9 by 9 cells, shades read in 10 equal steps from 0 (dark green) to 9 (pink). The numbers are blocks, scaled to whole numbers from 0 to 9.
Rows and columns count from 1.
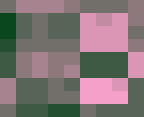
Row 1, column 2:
6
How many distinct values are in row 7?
5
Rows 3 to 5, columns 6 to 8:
8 8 8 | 8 8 8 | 2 2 2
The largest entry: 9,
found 5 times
